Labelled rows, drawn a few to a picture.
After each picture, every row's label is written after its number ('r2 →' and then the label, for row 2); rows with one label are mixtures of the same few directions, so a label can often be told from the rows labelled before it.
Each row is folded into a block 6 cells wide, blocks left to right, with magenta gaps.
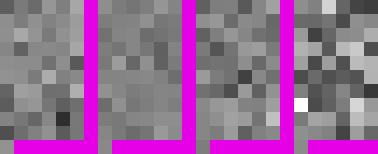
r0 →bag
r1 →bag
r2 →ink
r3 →bag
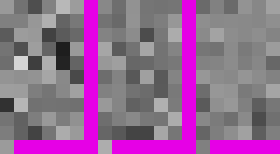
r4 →bag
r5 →bag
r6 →bag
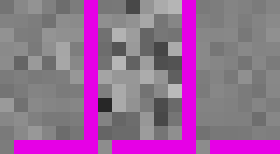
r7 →bag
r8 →bag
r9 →bag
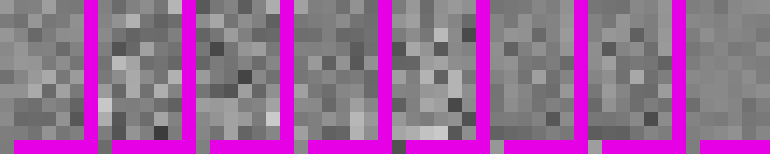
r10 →ink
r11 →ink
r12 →ink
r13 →bag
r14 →bag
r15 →bag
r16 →bag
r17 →bag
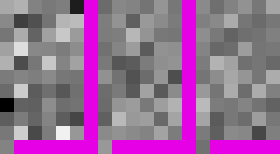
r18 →ink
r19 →ink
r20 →ink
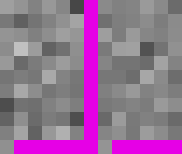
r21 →ink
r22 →ink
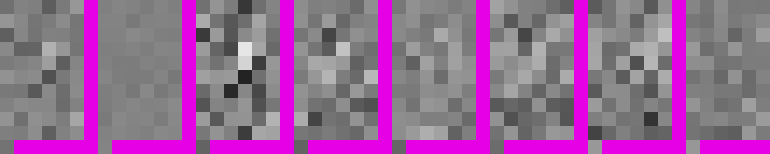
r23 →ink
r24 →ink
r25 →ink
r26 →ink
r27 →bag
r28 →ink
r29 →bag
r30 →bag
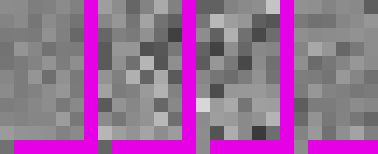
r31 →bag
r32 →bag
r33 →ink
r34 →ink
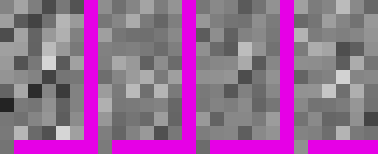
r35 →ink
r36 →ink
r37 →ink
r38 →ink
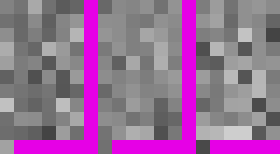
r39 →bag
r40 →bag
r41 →bag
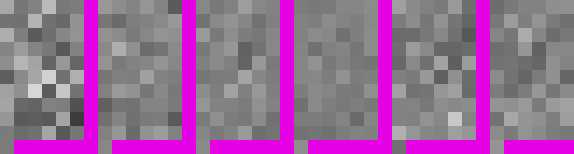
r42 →ink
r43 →ink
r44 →ink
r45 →bag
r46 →bag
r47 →ink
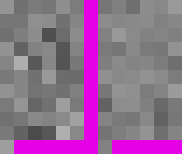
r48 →bag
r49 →bag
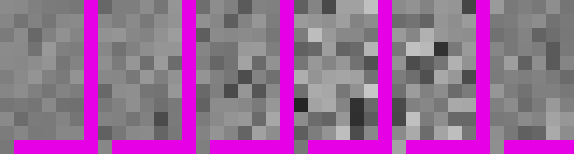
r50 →ink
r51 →bag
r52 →ink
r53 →bag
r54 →ink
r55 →bag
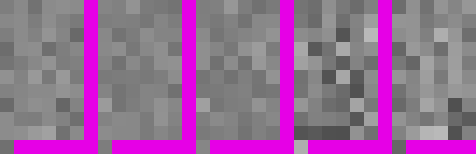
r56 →bag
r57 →bag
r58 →bag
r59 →bag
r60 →bag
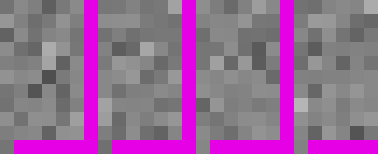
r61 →ink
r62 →ink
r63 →bag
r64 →ink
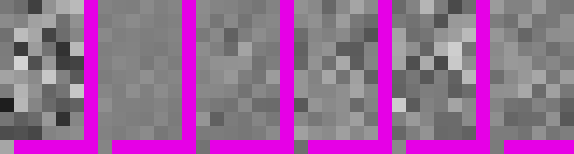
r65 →bag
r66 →ink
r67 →ink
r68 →bag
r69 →bag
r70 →ink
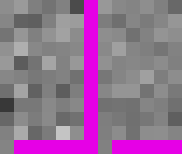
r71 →ink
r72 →ink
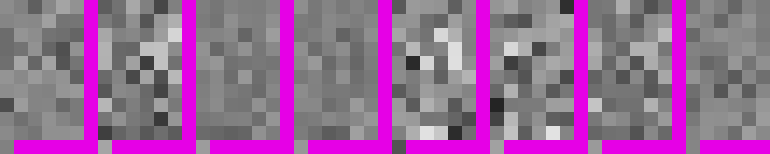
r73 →bag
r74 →bag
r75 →bag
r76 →bag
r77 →bag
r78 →ink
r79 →bag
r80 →ink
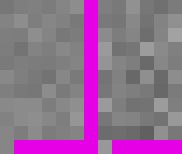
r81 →ink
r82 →bag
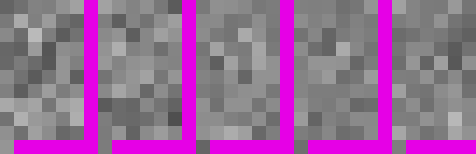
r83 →ink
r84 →ink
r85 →bag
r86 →ink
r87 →bag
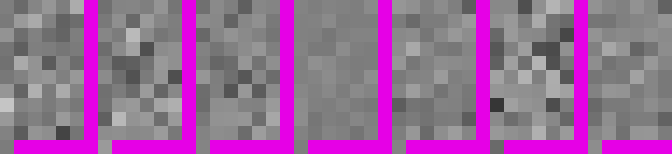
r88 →ink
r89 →ink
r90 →ink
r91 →ink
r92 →ink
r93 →bag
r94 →ink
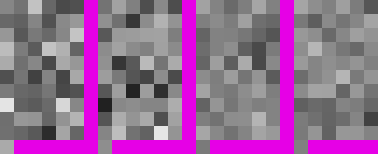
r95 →bag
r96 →ink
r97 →bag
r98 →ink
